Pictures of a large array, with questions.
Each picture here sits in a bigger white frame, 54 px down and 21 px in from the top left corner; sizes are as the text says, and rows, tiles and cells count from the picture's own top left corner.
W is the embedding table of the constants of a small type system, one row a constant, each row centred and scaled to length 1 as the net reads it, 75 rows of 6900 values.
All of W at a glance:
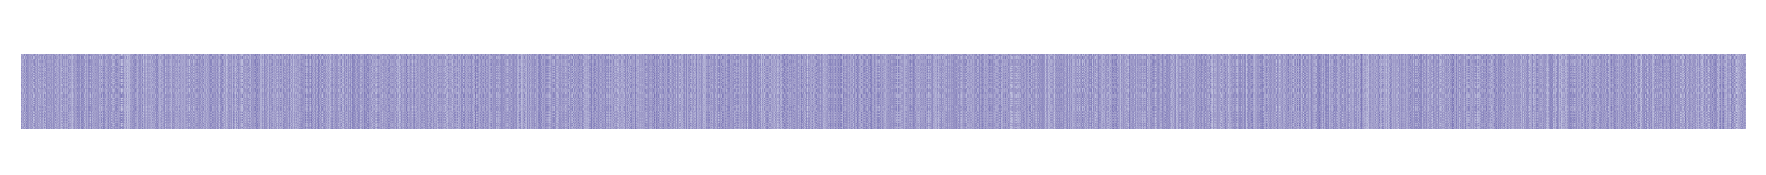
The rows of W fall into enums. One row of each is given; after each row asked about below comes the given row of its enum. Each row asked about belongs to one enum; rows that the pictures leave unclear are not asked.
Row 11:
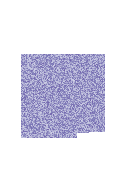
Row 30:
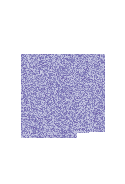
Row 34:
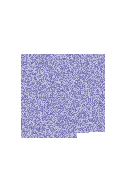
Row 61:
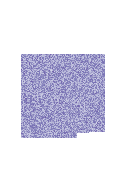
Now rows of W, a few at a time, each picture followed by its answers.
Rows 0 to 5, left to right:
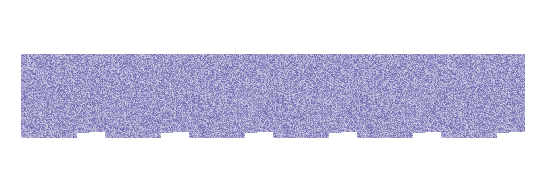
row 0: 11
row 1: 34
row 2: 61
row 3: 61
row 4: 61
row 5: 11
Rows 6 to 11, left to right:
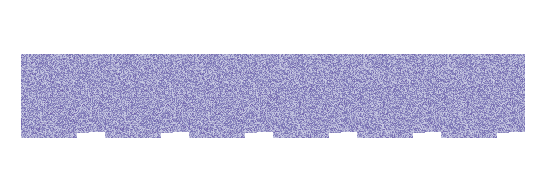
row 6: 34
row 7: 34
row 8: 34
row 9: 11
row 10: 11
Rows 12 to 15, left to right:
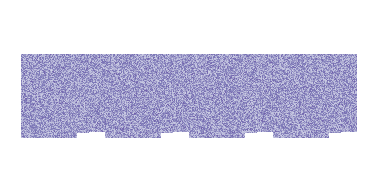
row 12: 61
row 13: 34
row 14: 30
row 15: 11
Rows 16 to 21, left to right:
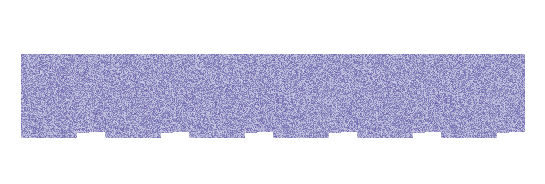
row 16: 30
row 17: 34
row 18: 11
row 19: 61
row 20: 34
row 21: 61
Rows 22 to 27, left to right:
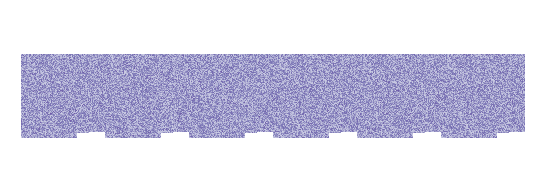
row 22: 34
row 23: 30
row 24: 61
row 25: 11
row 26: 34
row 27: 11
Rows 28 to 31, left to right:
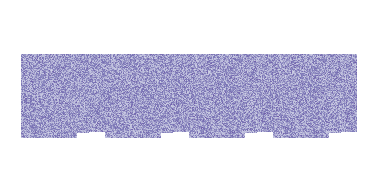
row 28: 61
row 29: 11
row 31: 30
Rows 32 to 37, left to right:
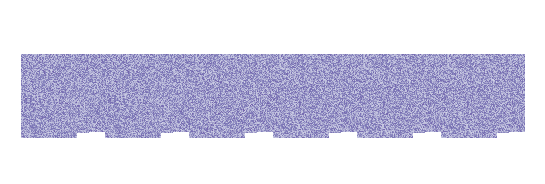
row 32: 61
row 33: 61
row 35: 11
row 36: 11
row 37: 11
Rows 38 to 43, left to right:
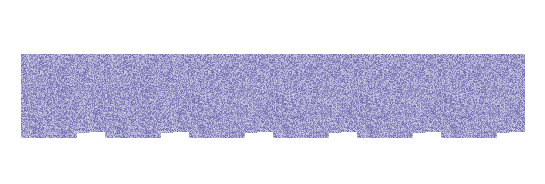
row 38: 30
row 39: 30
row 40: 61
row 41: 61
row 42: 61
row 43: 61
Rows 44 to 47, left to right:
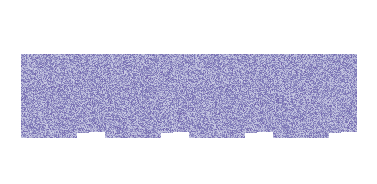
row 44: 11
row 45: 30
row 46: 11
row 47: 61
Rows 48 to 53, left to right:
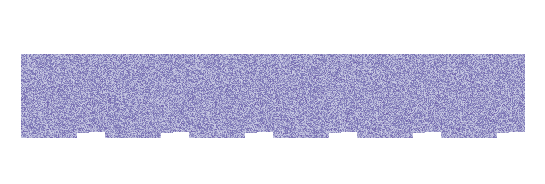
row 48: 11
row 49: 61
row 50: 11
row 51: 30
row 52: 34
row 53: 34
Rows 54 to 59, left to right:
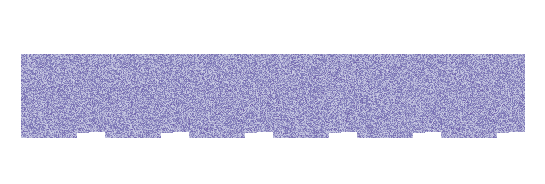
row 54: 11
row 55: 11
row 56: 34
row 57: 30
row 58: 61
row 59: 34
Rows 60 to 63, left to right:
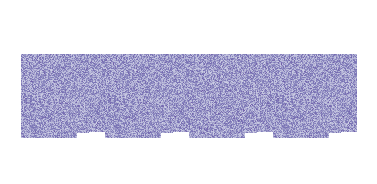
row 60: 61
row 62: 34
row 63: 61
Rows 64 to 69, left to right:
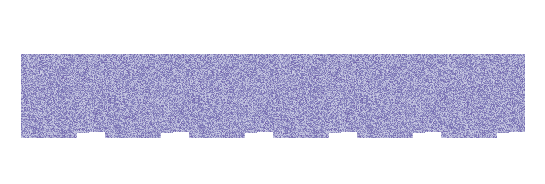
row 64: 30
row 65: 61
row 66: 61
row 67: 30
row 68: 61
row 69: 11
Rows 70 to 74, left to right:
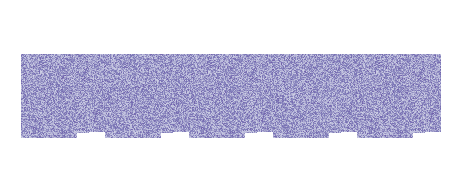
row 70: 30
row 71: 11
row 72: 30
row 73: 61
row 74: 30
